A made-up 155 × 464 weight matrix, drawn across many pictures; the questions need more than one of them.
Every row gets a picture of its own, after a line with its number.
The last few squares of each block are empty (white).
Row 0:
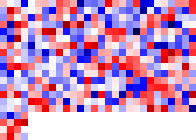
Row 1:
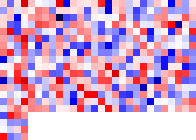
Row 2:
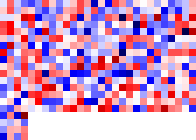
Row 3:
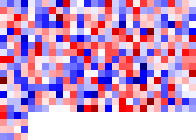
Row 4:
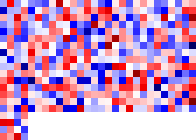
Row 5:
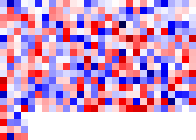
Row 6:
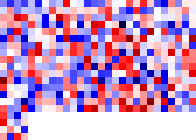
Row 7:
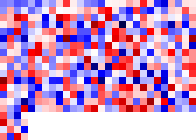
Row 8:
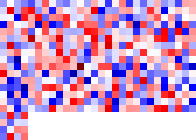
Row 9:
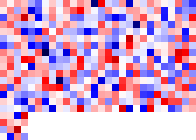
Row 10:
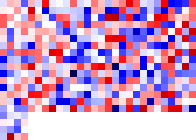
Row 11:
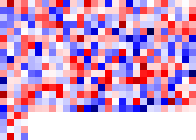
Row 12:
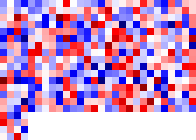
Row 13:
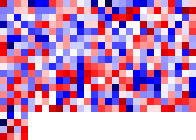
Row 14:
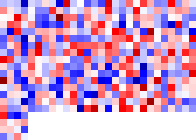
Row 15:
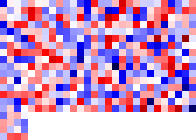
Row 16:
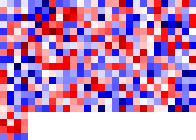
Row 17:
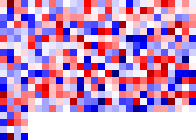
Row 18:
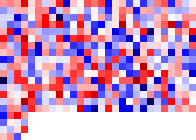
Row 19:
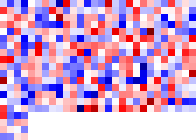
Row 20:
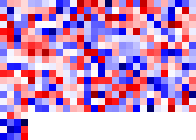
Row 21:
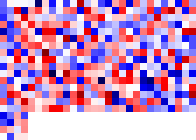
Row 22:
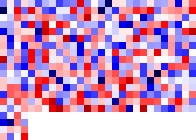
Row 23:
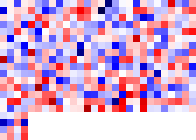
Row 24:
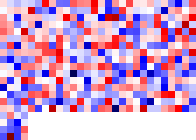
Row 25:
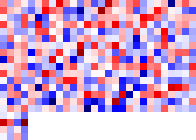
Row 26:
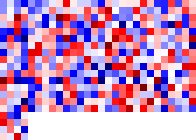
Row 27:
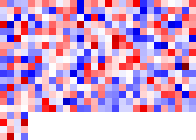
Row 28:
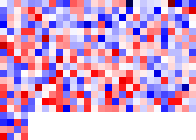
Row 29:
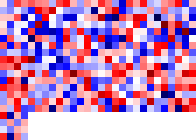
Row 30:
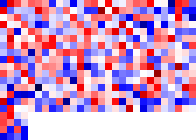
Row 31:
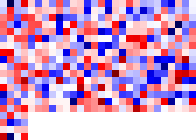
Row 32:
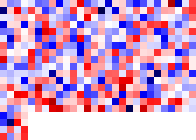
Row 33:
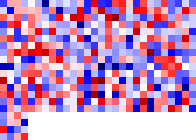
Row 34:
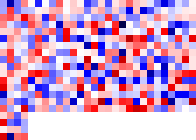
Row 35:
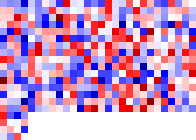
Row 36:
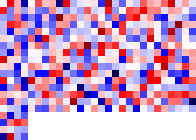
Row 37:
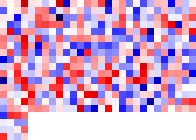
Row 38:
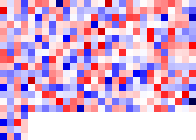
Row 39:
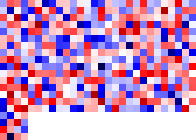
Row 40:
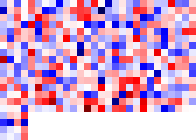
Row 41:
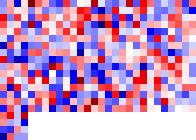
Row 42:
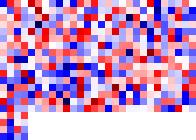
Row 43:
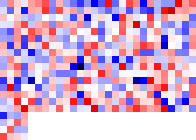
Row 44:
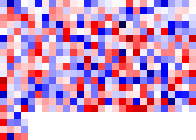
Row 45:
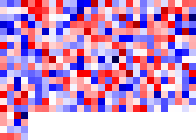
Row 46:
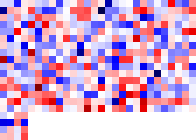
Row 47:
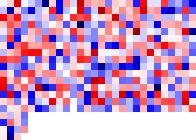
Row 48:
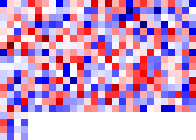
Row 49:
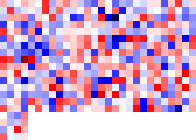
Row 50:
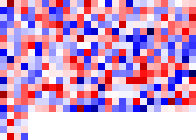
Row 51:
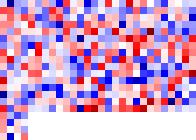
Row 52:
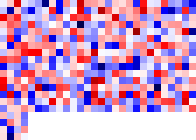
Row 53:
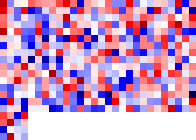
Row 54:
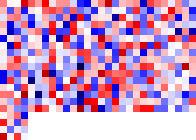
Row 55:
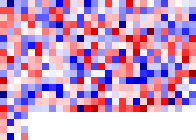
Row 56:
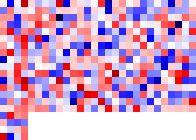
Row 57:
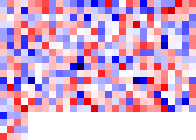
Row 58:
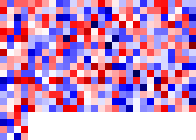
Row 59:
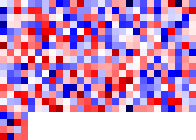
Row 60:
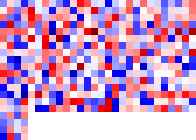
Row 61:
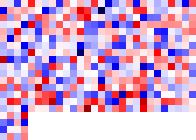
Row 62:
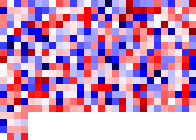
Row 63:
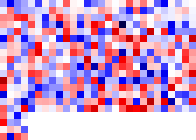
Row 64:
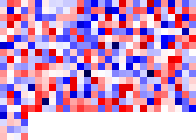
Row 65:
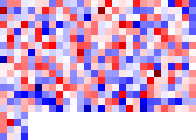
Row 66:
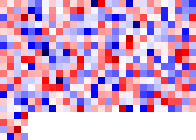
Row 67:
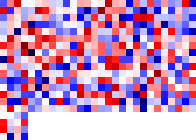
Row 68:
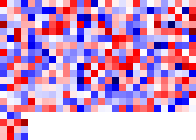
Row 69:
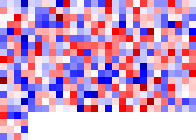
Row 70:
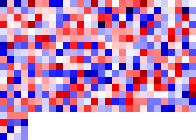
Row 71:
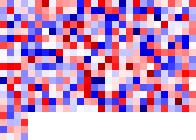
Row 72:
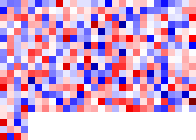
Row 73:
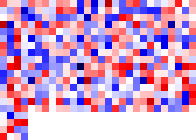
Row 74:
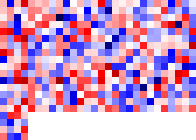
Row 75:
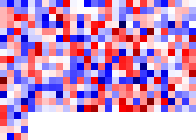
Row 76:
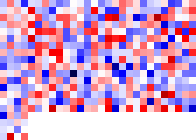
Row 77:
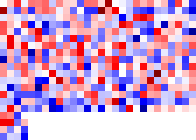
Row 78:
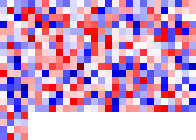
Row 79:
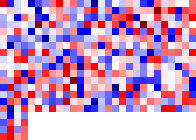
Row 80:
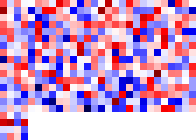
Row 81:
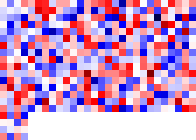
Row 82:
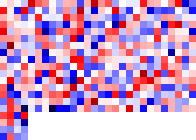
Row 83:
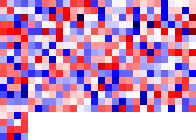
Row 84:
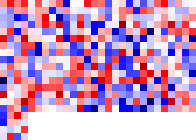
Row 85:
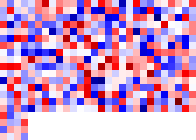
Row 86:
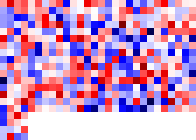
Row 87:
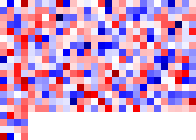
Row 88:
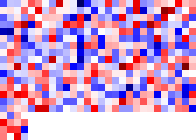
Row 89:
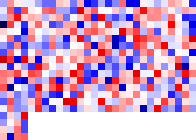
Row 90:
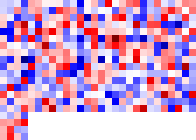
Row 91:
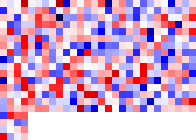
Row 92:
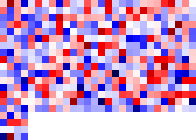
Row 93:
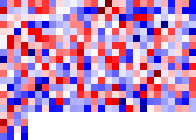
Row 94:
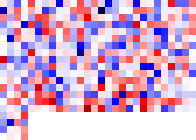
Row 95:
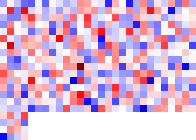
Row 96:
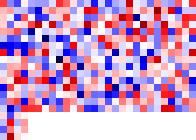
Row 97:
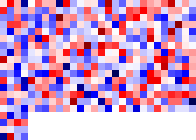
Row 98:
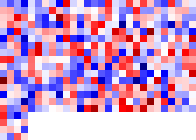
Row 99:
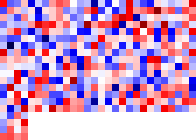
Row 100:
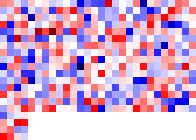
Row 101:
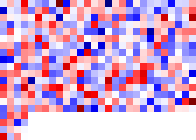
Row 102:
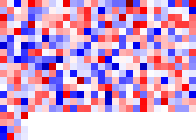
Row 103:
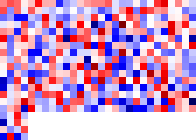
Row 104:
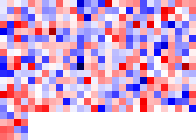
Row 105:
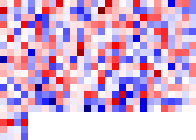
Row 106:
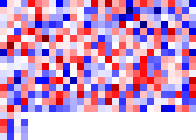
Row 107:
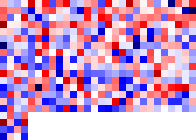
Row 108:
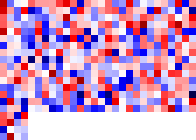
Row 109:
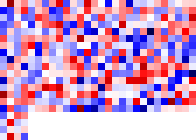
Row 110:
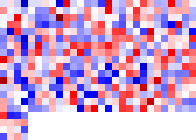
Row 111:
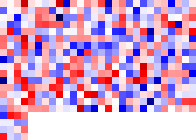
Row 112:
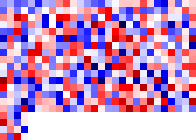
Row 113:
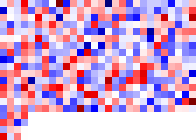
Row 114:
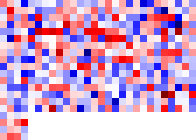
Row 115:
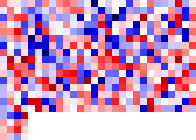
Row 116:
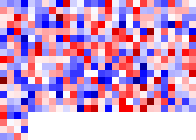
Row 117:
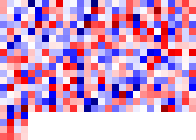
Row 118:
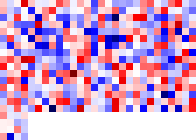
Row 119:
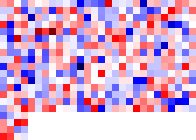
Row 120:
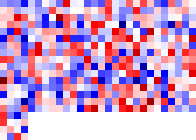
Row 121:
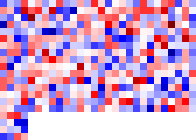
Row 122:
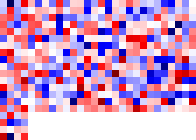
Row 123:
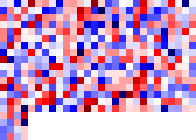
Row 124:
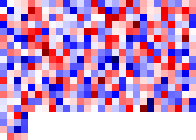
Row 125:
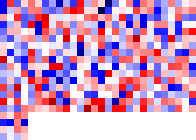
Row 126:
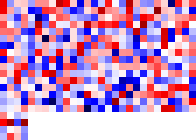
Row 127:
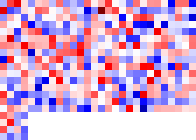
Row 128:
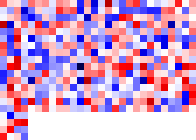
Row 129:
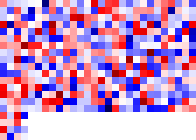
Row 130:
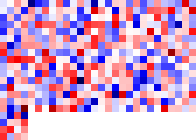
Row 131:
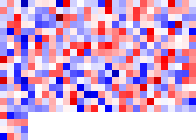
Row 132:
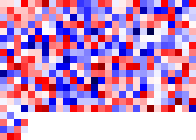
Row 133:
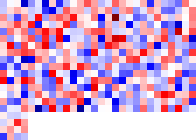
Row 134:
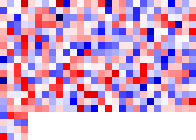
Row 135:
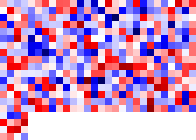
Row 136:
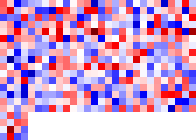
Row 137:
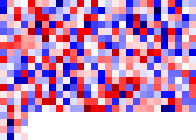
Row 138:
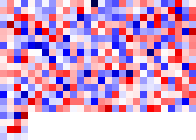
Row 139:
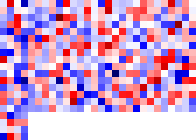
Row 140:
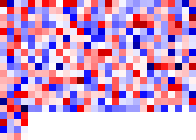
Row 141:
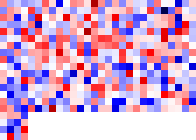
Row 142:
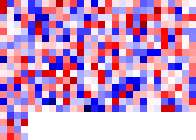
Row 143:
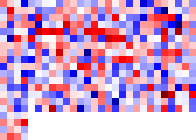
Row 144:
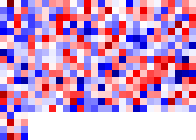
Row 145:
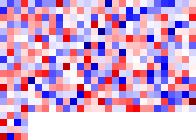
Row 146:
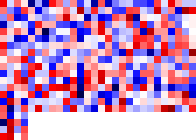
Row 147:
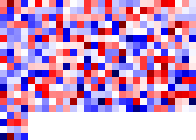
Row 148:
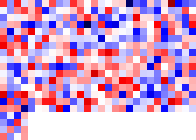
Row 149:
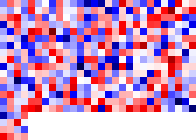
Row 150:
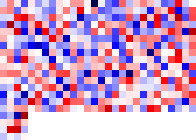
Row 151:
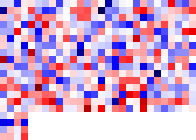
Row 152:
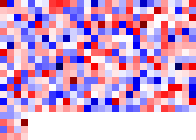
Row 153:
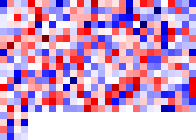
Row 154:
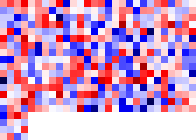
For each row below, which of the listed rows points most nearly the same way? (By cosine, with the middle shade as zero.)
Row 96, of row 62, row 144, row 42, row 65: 62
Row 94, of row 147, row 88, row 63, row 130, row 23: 23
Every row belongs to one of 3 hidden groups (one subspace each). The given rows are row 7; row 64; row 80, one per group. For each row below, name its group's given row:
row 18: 7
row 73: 64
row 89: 64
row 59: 80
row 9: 64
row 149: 64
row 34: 7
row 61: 80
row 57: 64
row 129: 64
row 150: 64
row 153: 80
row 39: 64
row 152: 80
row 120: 7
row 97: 7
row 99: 80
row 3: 7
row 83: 64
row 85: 64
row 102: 80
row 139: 7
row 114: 64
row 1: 7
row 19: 7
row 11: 7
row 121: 64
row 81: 64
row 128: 64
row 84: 7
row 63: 7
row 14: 7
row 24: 64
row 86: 7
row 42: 80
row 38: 7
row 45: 64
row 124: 64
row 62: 80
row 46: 80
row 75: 7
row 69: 7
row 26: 7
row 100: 64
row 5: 7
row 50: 7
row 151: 80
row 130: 80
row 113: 7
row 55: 7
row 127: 80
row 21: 80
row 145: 7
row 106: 80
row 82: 80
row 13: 80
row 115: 64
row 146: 80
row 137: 80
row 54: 64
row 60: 64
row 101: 7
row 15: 64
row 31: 7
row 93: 80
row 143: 64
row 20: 64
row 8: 64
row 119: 64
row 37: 7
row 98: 7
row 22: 80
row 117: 80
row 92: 7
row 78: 64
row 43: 64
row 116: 7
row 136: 64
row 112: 7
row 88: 64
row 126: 80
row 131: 7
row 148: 80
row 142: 80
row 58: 7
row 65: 80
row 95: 64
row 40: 80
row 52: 64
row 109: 7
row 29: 64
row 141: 64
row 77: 80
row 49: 64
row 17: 7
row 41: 80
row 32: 80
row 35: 7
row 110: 7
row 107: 80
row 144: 7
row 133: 64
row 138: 64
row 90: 64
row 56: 7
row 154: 7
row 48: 80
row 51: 7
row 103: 7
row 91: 7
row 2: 64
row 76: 64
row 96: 80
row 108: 80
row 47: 64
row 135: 64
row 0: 64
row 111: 7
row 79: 80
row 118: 64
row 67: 80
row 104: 64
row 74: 7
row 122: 7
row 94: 80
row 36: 7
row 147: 7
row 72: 7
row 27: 64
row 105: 80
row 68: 64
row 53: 80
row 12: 7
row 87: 7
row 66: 64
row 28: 80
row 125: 80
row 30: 80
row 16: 64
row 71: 64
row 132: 64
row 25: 80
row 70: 80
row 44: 7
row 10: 64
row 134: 7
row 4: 7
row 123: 80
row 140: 80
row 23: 80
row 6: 7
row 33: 64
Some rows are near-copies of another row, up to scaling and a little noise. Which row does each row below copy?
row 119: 100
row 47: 52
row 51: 55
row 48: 106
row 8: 78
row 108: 53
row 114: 143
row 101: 113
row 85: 71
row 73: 128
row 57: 43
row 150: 138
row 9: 66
